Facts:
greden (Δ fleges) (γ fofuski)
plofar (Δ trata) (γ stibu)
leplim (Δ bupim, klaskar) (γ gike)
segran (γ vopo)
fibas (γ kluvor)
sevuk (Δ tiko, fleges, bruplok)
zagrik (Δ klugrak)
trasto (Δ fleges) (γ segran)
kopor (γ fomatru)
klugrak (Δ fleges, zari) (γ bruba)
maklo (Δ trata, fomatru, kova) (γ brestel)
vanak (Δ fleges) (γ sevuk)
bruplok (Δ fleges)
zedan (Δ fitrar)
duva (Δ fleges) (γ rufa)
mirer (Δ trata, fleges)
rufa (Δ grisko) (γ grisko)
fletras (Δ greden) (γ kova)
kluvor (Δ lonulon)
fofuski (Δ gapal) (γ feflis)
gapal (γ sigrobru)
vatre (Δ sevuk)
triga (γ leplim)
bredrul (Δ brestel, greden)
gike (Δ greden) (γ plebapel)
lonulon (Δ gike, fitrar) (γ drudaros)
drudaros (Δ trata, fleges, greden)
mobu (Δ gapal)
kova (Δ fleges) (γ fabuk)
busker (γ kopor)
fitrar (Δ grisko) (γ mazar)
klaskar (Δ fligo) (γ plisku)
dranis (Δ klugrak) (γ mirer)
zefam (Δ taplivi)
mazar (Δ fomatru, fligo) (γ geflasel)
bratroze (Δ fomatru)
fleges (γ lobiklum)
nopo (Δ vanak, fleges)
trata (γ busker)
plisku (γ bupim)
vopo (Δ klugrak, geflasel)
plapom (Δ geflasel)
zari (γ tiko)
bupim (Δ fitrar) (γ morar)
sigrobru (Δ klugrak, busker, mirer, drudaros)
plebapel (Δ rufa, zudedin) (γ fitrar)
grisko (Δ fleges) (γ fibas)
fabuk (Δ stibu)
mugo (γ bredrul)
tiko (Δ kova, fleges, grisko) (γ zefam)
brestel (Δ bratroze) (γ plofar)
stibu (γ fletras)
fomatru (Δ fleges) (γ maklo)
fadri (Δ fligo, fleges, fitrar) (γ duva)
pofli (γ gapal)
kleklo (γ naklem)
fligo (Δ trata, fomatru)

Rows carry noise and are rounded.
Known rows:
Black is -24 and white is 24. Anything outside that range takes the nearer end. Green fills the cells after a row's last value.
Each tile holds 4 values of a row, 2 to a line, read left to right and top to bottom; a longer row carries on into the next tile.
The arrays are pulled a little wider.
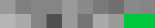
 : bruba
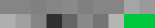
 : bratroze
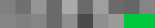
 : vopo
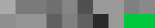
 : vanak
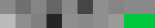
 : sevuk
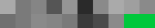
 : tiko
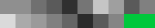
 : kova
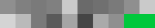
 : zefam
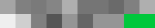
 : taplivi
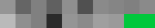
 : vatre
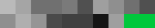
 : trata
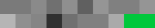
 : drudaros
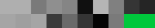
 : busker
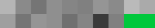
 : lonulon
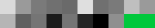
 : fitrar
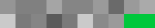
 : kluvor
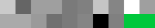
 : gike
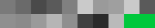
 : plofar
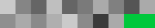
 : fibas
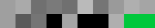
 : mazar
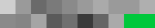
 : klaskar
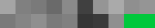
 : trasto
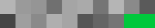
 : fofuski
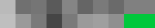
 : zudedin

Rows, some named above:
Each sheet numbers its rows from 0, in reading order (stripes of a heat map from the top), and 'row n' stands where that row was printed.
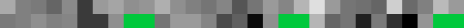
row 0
trasto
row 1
greden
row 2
fitrar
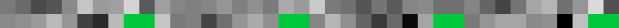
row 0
plofar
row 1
zedan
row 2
fleges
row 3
brestel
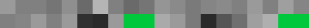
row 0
dranis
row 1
fligo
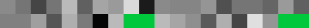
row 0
maklo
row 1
fabuk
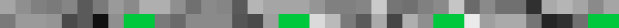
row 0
greden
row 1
fadri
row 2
zefam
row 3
fletras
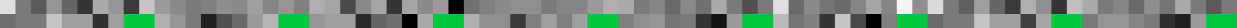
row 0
rufa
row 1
fligo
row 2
fomatru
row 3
bredrul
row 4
klugrak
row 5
plebapel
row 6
rufa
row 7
klugrak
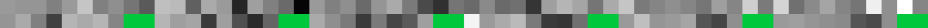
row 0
mobu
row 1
kopor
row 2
geflasel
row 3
fletras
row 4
triga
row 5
leplim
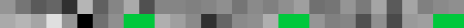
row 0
stibu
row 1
bratroze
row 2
sigrobru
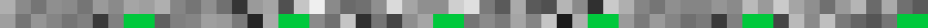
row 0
lonulon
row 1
duva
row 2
bupim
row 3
grisko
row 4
lonulon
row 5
gapal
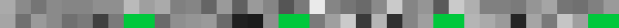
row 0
lonulon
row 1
zari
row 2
plisku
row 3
morar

